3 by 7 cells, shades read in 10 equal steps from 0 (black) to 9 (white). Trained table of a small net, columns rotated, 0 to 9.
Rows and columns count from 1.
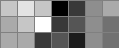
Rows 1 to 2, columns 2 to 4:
8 7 0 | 7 9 2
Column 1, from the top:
7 6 6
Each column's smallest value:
6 6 2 0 1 5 4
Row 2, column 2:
7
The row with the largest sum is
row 2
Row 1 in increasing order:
0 2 5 6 7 7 8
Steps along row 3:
same down up down up down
